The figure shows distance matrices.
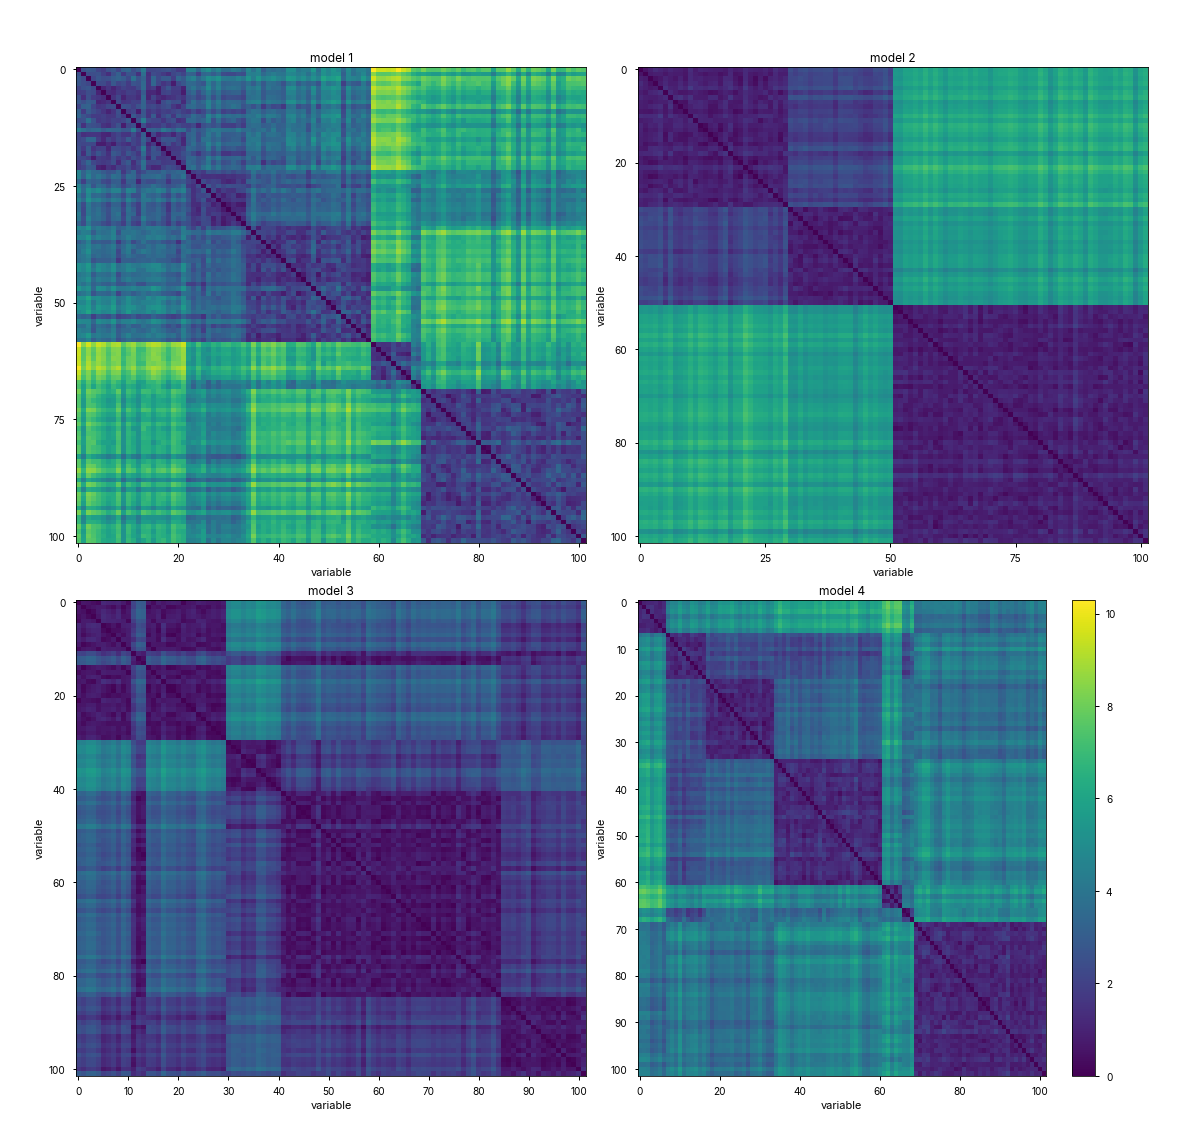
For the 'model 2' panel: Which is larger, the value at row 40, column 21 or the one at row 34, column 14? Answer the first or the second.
the first
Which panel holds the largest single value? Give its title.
model 1
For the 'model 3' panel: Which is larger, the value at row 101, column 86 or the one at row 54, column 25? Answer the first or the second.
the second
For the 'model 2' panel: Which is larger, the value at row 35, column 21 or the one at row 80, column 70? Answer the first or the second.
the first
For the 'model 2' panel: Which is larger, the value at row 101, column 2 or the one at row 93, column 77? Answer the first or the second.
the first
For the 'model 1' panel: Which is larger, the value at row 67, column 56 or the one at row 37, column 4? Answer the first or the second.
the first
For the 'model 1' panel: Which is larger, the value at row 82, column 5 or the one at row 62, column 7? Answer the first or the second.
the second
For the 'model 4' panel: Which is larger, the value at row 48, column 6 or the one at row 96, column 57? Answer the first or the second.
the first
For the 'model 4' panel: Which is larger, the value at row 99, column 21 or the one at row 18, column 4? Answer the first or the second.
the second
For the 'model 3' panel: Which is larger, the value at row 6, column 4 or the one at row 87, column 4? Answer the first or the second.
the second
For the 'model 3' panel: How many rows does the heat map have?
102
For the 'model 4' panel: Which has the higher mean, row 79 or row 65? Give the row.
65
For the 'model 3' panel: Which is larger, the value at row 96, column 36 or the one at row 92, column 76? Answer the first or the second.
the first
